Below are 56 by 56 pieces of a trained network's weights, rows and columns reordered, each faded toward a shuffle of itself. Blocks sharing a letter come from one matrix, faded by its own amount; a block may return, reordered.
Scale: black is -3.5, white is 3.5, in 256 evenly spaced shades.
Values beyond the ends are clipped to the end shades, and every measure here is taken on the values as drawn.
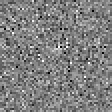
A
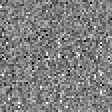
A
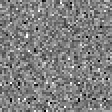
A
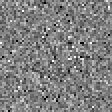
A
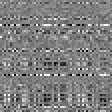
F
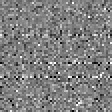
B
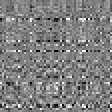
F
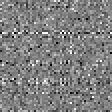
B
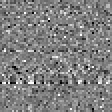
B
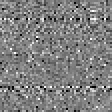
B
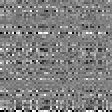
F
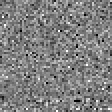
A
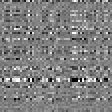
F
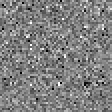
A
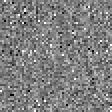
A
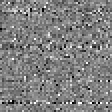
B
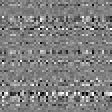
F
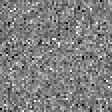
A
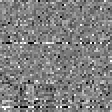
B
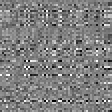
F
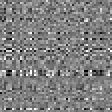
F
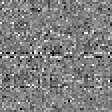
B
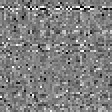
B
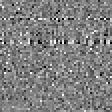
B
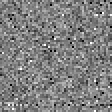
A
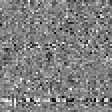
B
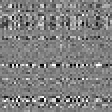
F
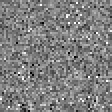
A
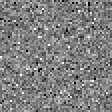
A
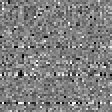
B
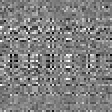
F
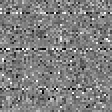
B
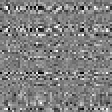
F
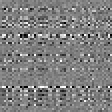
F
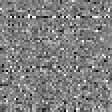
B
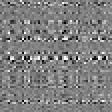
F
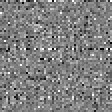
B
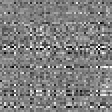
F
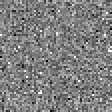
A
